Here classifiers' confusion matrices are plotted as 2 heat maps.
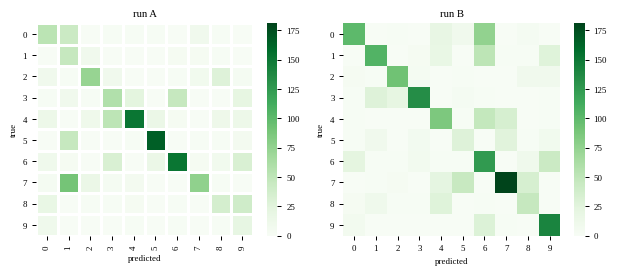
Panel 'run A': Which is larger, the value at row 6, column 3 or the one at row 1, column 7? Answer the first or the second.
the first
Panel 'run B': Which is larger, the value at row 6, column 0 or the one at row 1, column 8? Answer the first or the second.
the first
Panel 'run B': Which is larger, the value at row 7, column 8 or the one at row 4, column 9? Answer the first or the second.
the first
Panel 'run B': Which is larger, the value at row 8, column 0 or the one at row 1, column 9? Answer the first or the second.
the second
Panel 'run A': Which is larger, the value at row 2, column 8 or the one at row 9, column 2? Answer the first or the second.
the first
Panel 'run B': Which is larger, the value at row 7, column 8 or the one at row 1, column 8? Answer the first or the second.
the first
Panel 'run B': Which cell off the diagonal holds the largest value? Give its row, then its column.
0, 6
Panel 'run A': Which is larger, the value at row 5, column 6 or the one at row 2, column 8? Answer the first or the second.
the second
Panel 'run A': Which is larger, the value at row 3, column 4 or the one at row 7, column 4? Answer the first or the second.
the first
